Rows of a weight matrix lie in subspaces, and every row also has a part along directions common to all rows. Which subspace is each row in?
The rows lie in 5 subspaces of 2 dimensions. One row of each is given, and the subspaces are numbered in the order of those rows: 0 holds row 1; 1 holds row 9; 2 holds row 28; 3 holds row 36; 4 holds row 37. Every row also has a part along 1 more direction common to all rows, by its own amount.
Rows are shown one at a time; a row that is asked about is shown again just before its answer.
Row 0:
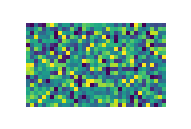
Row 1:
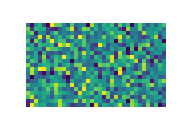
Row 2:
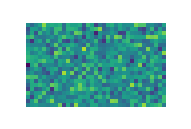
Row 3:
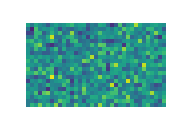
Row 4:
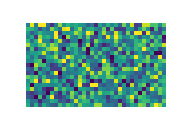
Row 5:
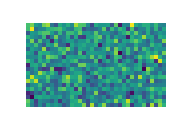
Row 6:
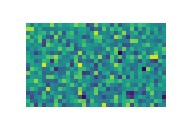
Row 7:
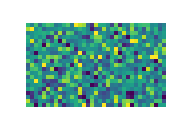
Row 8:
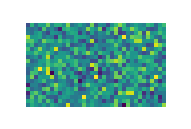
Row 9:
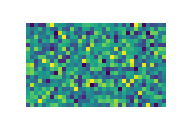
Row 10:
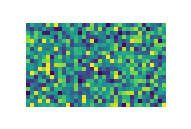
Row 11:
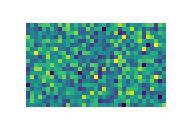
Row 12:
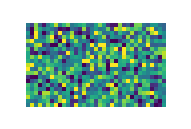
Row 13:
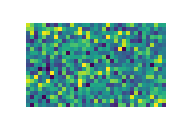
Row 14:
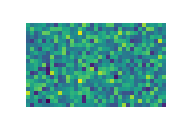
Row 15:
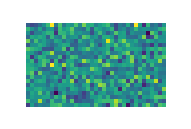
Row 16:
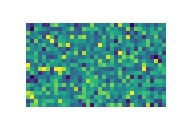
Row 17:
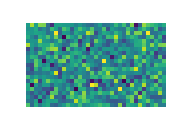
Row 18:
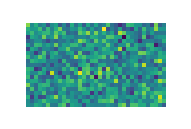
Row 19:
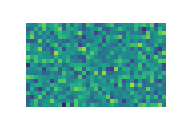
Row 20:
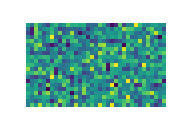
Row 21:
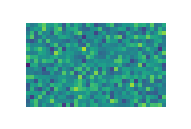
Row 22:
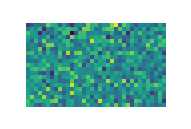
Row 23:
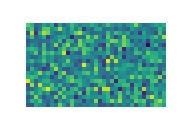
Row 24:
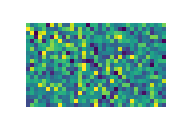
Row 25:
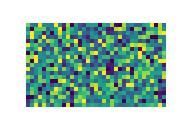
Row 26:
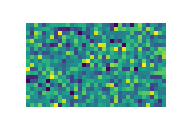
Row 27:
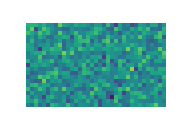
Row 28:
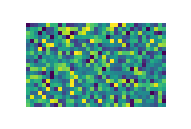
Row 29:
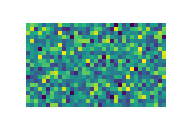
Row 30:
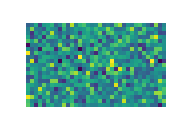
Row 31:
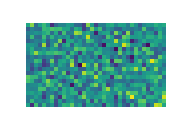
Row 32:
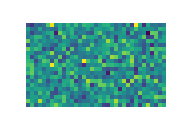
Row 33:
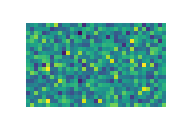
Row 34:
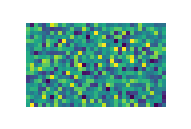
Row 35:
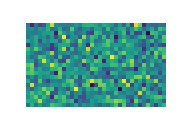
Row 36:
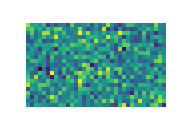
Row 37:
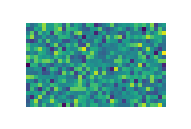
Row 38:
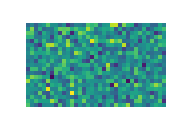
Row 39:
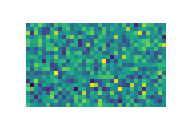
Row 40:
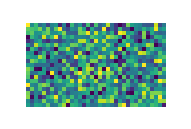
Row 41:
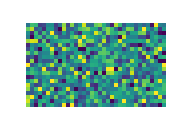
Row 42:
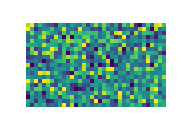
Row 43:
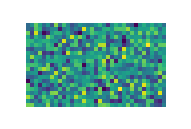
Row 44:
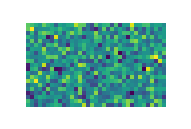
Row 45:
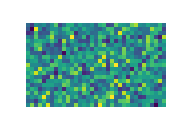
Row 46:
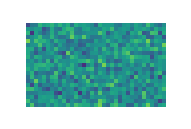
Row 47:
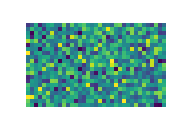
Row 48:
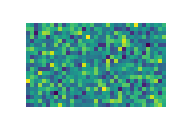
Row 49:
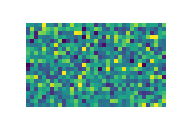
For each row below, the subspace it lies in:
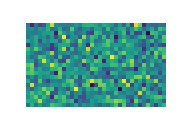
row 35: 1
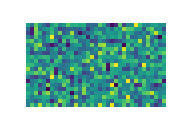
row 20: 2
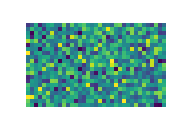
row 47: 4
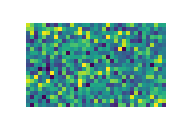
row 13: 3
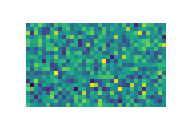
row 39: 1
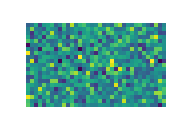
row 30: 4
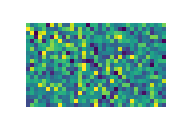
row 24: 0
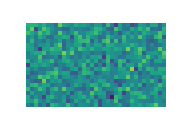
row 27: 2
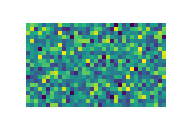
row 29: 2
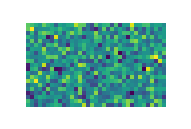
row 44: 0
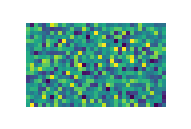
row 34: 0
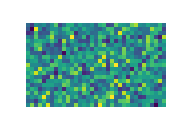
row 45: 2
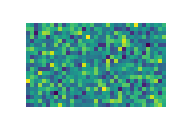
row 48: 1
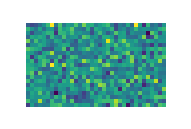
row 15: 1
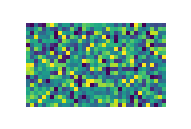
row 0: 1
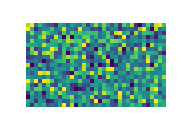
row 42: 4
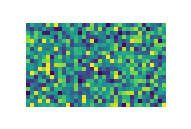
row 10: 3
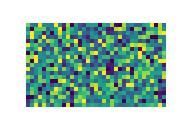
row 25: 4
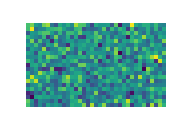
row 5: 0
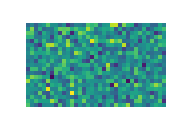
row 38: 2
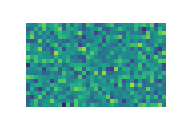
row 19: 4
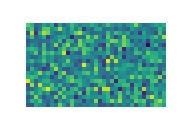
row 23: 1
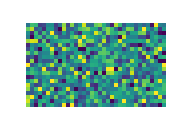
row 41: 4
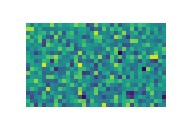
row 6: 0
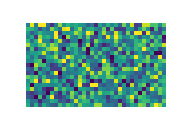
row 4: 1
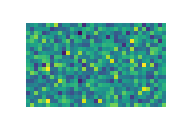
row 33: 3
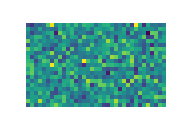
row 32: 1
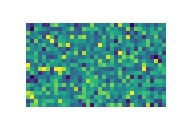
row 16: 0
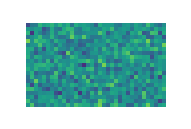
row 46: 1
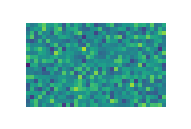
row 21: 4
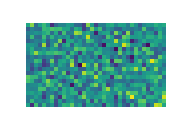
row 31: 0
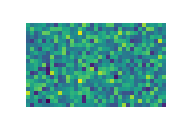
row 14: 3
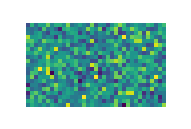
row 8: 3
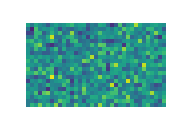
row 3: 2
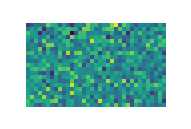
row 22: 2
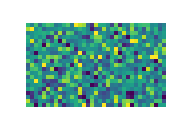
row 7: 0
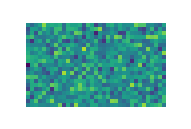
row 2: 4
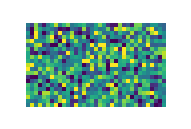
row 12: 2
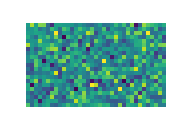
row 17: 1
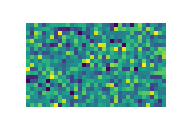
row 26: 2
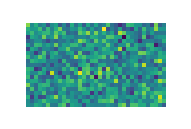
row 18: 3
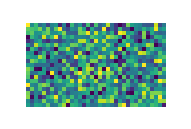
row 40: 3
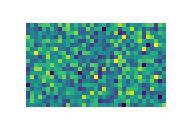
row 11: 3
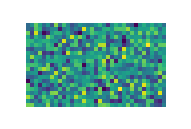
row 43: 1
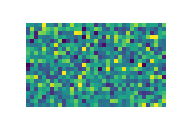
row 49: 4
